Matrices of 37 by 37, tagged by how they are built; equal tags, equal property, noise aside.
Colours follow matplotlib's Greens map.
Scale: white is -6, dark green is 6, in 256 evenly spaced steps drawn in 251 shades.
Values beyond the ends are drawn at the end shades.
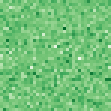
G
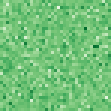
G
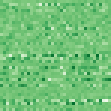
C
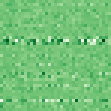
C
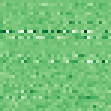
C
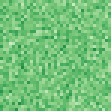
G
